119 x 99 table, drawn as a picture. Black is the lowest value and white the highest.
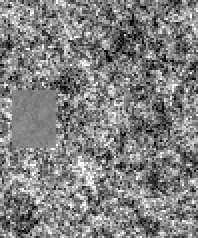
There is no overall slope. The halves do not mirror each other. The middle left is the smoothest part. An odd patch, calmer than its surroundings, sits in the middle left. Overall the values sit about 50% of the way up the scale.
